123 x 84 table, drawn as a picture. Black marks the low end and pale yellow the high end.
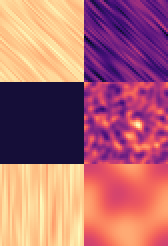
It is made of 3 by 2 panels. Panel 1,1: very high, slanting down to the right, faint in contrast. Panel 1,2: low, slanting down to the right. Panel 2,1: very low, flat. Panel 2,2: middling, blotchy, strong in contrast. Panel 3,1: very high, streaked downward, faint in contrast. Panel 3,2: high, smooth.
